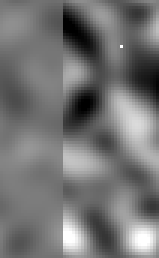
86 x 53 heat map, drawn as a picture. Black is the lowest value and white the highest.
One lone cell stands out, far higher than its neighbours. The halves do not mirror each other. The left part is calmer, up to a seam about 40% of the way across.
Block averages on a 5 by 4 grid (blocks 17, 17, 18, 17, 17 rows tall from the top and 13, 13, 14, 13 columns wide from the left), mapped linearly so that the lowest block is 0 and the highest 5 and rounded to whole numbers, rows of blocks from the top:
3122 | 2310 | 2215 | 3332 | 2425
